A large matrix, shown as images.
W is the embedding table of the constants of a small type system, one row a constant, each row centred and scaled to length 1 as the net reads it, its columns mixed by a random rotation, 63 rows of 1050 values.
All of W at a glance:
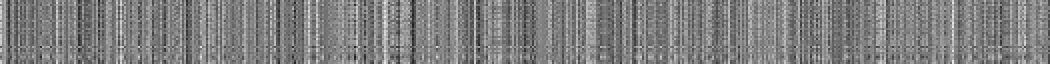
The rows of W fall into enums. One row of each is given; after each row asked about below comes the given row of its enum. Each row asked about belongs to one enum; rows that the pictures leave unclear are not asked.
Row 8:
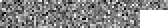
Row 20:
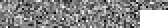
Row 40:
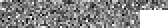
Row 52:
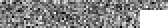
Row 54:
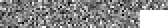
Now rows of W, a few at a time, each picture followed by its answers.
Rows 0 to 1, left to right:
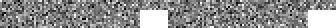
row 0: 8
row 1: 54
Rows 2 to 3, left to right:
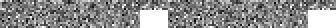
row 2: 40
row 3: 40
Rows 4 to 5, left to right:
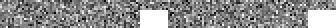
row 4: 20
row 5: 8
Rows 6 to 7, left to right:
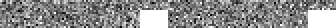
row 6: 52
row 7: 40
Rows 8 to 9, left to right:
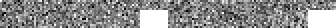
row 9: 52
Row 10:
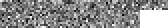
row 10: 40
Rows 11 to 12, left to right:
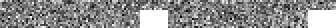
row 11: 40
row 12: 52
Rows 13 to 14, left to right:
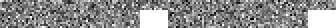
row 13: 40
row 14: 8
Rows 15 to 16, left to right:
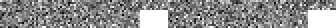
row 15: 54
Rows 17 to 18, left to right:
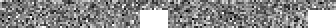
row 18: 52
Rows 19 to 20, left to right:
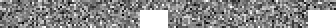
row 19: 54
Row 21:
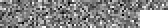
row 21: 54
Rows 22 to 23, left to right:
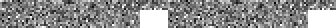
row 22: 40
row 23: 40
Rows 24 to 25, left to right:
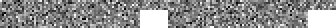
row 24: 8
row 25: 54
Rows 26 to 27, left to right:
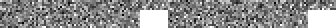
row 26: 54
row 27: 40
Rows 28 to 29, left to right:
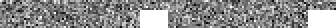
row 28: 52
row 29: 20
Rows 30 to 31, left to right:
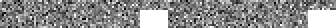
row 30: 8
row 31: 40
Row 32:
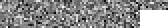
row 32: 20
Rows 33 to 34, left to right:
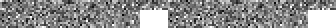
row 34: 40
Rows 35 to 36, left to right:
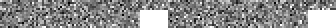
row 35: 54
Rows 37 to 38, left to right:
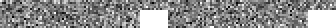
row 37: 52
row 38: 54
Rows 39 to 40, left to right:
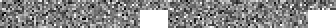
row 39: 8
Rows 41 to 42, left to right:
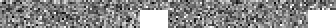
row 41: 52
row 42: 40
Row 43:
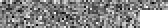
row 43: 52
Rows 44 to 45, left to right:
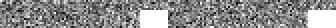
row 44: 52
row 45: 54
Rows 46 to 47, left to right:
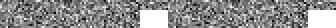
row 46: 20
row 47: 20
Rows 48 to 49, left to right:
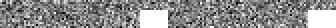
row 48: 52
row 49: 54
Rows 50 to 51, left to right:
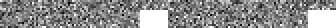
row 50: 54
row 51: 40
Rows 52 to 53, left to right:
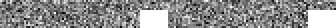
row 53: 20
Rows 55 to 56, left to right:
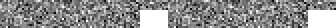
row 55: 20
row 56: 20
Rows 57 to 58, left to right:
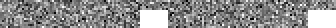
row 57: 20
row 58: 8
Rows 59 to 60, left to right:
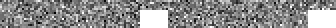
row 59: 20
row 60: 40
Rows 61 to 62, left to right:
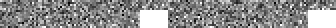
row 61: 54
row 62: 40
